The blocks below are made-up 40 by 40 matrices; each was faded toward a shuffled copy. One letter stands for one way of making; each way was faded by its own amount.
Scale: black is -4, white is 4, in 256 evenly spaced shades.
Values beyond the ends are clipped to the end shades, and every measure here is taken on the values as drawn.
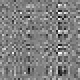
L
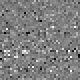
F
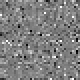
F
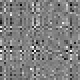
L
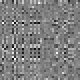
L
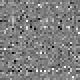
F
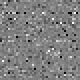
F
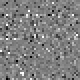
F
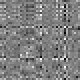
L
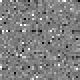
F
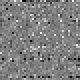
F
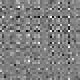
L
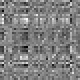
L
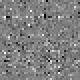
F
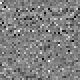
F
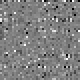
F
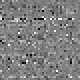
F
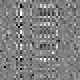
L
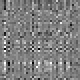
L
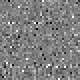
F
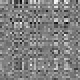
L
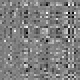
L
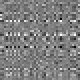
L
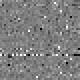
F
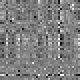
L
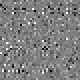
F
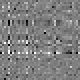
L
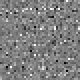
F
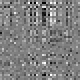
L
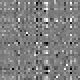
L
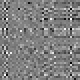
L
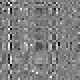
L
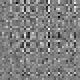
L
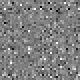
F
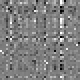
L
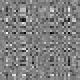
L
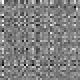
L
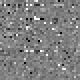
F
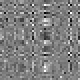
L
